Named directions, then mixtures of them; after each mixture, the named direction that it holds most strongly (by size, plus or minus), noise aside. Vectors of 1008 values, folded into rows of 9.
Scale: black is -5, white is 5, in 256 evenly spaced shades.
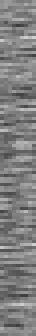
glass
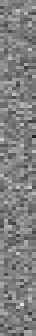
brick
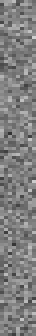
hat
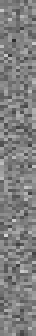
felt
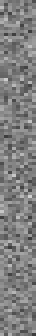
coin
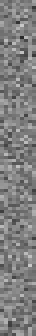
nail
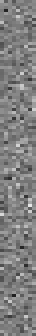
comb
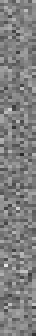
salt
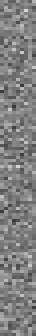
nail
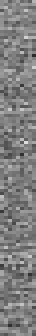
nail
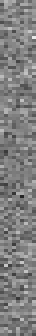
hat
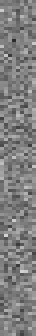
felt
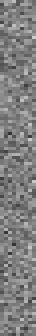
hat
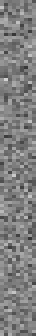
coin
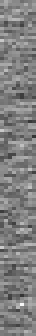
glass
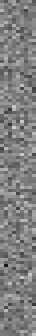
salt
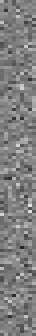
comb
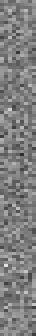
salt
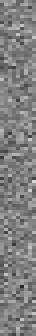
hat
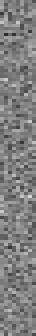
coin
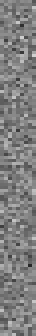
nail
